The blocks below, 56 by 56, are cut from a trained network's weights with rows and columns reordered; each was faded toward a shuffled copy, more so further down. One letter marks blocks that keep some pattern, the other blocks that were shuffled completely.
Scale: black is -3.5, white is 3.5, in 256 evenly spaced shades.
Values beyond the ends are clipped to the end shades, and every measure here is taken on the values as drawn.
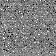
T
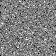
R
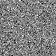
R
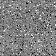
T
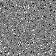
T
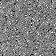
R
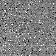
T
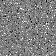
R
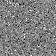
R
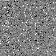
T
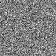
T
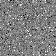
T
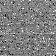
T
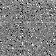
T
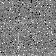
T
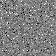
R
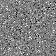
R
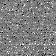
T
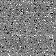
T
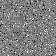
R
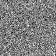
R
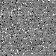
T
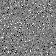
R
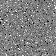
R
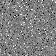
R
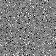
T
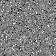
R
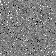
R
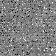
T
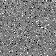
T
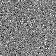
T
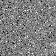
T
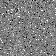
R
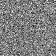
R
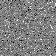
R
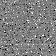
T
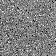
R
